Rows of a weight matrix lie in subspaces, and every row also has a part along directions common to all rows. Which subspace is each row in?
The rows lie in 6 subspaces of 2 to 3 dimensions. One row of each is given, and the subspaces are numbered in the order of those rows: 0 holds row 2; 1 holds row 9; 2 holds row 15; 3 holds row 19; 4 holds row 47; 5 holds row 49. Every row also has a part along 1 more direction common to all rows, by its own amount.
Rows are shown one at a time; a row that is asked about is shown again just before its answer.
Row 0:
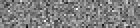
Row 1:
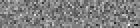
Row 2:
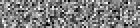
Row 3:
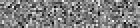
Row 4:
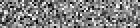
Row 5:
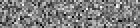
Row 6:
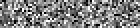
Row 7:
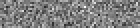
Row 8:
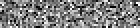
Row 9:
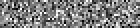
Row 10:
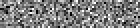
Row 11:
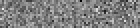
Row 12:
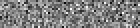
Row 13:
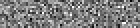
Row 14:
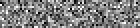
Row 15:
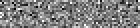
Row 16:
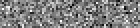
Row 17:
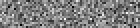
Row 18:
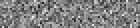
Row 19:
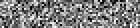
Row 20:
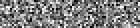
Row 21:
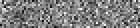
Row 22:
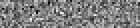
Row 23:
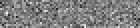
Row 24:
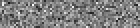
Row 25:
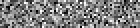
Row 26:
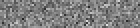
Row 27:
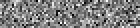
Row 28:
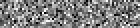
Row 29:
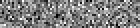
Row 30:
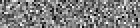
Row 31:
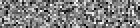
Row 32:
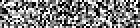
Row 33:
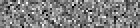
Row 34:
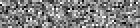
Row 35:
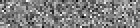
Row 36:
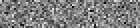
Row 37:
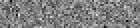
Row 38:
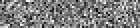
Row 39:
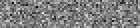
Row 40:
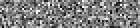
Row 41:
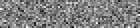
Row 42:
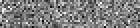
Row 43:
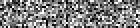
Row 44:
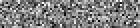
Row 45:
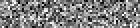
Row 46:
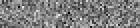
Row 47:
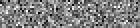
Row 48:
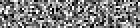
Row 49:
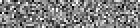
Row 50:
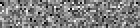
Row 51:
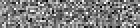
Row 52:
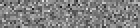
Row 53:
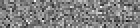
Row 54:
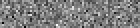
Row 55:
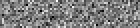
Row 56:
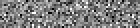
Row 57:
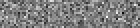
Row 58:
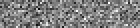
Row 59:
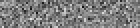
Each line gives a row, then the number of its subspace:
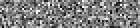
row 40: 3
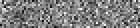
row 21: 5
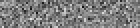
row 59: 3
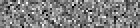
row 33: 3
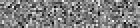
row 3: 0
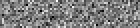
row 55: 0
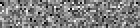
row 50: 4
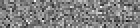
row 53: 2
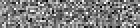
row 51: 0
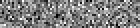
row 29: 1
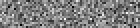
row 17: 5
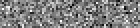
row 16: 2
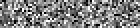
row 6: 1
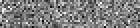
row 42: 5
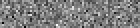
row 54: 1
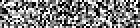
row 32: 5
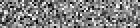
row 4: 2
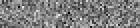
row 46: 1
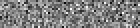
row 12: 4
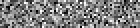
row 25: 5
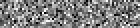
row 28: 1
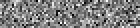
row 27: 1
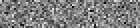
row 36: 5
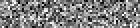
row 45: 3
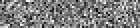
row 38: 5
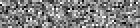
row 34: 4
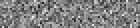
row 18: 3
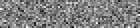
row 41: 0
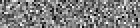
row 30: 5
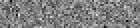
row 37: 2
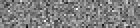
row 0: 0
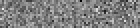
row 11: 5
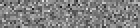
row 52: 1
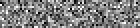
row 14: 4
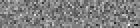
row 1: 1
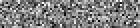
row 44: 3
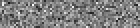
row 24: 4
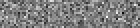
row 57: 4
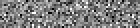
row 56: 4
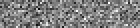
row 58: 0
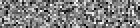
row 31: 0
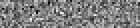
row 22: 3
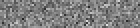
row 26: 2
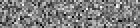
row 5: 2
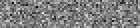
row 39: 2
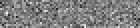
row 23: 0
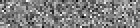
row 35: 5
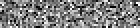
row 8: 4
